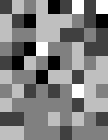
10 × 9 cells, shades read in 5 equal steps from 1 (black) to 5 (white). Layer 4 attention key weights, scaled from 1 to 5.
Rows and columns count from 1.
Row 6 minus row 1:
2 -1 0 -3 3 2 -3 2 -1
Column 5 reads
1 4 4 3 1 4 2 3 4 3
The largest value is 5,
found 4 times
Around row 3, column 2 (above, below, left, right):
2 2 4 3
